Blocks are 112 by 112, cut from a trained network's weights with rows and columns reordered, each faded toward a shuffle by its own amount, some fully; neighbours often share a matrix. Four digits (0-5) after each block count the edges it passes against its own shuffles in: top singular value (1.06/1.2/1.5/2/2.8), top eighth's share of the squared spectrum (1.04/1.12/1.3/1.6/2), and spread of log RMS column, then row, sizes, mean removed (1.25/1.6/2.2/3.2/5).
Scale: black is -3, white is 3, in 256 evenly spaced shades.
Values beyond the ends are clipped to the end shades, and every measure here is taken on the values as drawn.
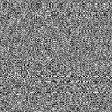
4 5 1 4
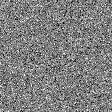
0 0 0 0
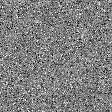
0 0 0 0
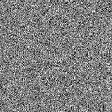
3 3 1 1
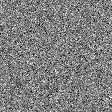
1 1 0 0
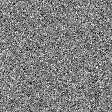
0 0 0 0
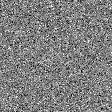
0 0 0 0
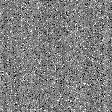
2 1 0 0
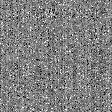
3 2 0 2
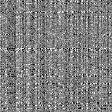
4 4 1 4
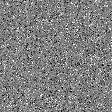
0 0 0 0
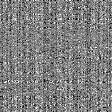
4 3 0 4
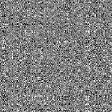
4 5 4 3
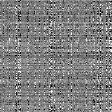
4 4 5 1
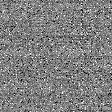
2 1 2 0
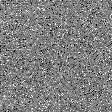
1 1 0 0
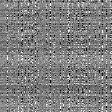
4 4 4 1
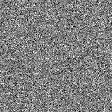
2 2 1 1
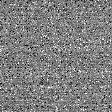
2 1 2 0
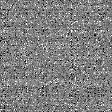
3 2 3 0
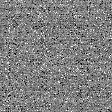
2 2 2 0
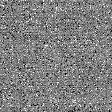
2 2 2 0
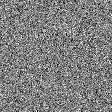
2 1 0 0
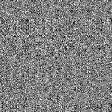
3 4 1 2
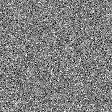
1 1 0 0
